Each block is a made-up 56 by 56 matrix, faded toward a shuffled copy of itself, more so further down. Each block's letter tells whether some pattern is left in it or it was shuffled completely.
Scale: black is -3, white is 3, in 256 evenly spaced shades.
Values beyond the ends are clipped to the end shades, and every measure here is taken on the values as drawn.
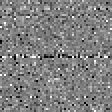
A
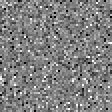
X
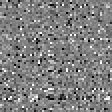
A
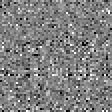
A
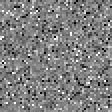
X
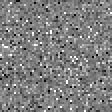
X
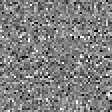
A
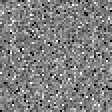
X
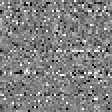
A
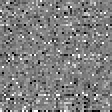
A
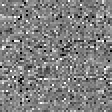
A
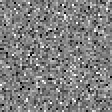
X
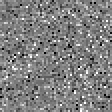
X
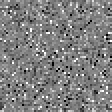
X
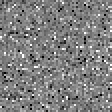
X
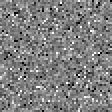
X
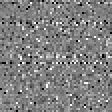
A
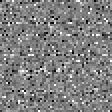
A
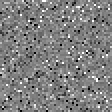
X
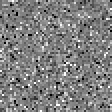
X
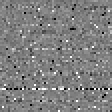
A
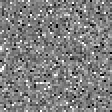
X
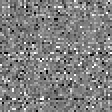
A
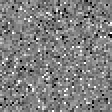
X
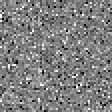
X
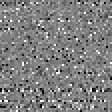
A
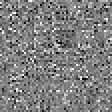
A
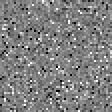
X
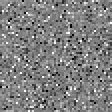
X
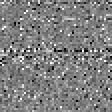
A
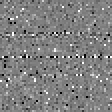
A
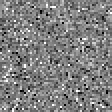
X
